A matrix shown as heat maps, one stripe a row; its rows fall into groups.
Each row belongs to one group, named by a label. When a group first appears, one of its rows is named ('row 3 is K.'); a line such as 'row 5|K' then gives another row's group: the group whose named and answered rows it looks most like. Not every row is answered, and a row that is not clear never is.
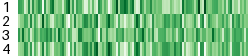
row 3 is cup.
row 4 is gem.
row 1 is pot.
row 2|gem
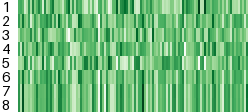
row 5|gem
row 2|cup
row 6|cup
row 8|cup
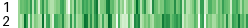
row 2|gem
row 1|gem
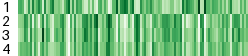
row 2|gem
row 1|pot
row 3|gem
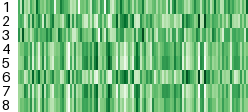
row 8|gem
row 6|pot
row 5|gem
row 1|cup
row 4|gem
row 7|gem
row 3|cup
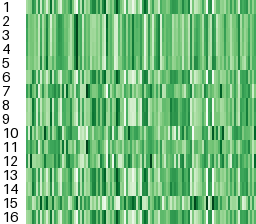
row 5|pot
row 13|gem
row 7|cup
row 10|cup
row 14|gem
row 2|pot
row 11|cup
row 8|gem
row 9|gem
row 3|pot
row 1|gem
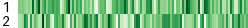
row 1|pot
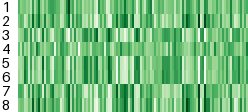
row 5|gem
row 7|pot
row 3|gem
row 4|cup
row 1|pot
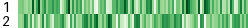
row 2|gem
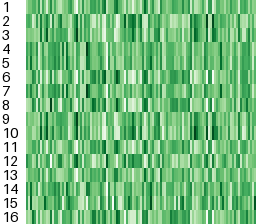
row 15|cup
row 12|pot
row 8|gem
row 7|cup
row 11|gem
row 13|gem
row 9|pot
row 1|gem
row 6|gem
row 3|pot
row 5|cup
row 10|pot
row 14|cup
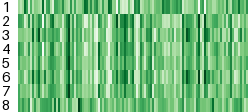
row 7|pot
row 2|pot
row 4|pot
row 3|pot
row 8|cup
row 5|pot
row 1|gem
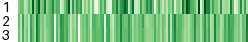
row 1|pot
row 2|cup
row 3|cup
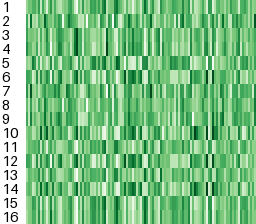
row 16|gem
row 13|gem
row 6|pot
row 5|gem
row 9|cup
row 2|cup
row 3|pot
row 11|gem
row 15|gem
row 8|cup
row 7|cup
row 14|pot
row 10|pot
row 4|pot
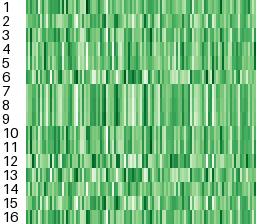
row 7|gem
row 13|pot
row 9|gem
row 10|cup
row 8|gem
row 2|gem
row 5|cup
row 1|cup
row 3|cup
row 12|gem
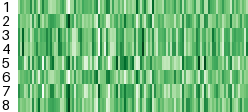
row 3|cup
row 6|gem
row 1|gem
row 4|cup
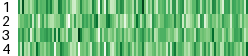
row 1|cup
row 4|cup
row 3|cup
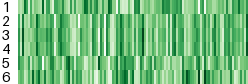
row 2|cup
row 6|pot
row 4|cup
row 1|gem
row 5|pot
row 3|cup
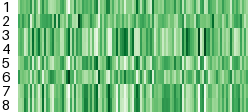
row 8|gem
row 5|gem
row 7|gem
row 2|cup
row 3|pot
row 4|pot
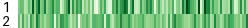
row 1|pot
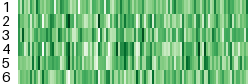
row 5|pot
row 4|pot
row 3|cup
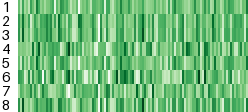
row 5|cup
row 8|cup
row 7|gem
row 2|cup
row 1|cup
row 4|pot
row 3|cup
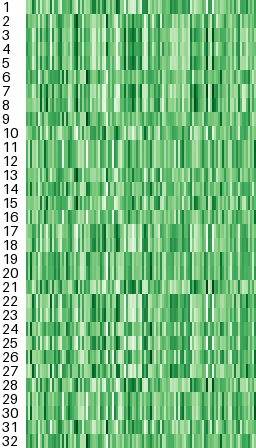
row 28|pot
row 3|pot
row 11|cup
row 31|pot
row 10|gem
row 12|cup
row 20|cup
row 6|cup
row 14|cup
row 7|pot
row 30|cup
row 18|gem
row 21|pot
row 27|gem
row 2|pot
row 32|cup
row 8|pot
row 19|cup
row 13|pot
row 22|gem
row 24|cup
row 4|pot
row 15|pot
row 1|gem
